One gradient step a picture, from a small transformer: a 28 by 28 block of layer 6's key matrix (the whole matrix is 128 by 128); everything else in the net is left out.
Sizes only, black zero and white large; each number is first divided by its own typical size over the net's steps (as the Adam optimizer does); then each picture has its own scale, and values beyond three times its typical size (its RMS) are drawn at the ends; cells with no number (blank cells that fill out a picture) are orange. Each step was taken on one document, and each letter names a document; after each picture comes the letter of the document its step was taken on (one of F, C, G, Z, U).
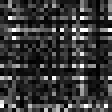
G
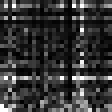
G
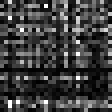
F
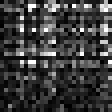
F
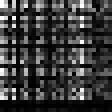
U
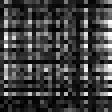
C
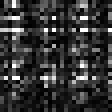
G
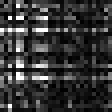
G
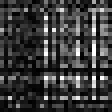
F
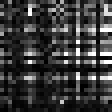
F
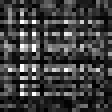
C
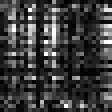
F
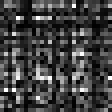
G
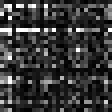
G
